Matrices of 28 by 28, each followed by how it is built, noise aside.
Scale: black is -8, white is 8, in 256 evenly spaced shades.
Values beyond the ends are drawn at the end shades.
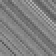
Toeplitz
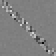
banded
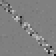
banded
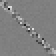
banded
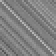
Toeplitz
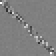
banded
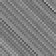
Toeplitz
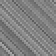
Toeplitz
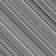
Toeplitz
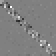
banded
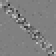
banded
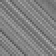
Toeplitz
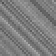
Toeplitz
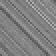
Toeplitz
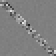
banded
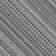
Toeplitz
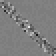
banded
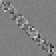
banded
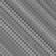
Toeplitz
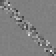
banded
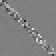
banded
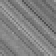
Toeplitz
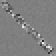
banded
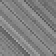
Toeplitz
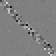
banded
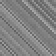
Toeplitz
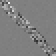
banded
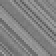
Toeplitz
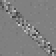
banded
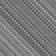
Toeplitz
